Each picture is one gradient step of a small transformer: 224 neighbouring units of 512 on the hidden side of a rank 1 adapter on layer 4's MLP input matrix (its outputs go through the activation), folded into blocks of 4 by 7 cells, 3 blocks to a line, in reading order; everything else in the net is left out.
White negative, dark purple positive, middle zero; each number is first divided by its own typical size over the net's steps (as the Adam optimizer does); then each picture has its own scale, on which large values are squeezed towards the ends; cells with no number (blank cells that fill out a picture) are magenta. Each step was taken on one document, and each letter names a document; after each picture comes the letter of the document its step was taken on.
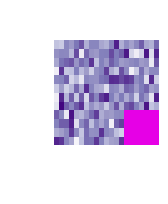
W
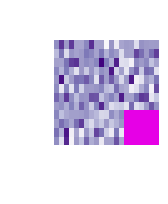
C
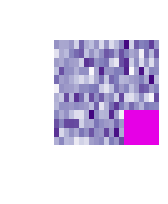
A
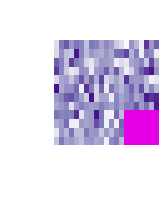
A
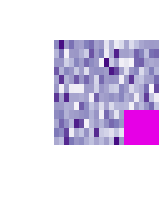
C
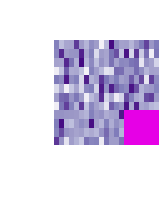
W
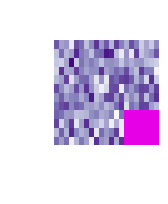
W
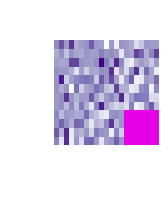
C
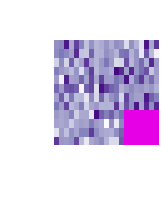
A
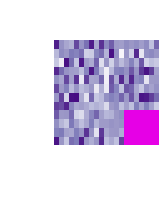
W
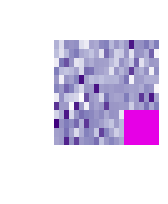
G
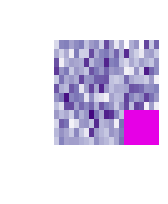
A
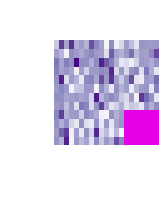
C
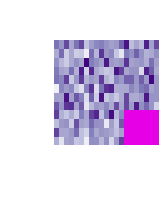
A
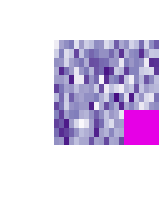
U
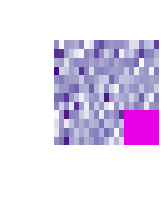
G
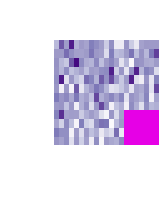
C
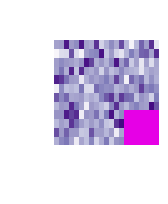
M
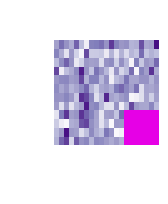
G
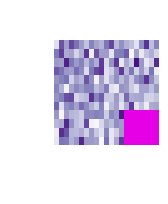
U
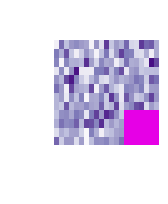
U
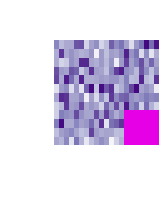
W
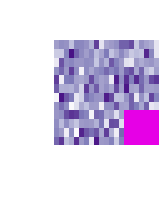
M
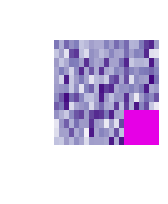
A
